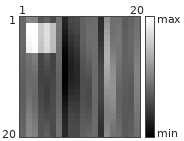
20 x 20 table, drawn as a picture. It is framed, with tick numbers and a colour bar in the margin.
Ninth with the lowest average: centre. Histogram: skewed, a long tail of high values. Ninth with the highest average: top left. Grain: streaks running down. Roughest part: top left. Odd patch: higher, in the top left.
